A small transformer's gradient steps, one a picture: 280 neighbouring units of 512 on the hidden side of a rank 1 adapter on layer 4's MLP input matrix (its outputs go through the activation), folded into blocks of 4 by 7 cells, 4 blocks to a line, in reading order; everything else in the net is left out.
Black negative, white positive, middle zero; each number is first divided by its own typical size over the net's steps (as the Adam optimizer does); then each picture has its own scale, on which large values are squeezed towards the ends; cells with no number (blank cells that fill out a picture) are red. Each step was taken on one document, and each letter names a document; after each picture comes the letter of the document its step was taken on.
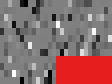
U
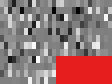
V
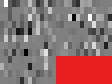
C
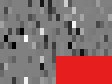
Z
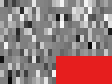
V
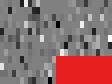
U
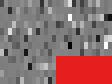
C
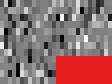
V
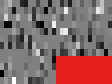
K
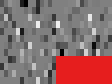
U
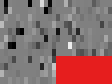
Z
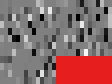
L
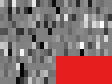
V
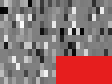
K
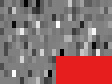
U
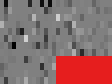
Z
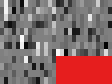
K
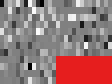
C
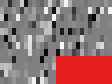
K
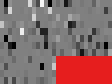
Z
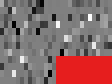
U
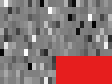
C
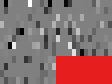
Z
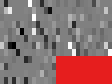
Z
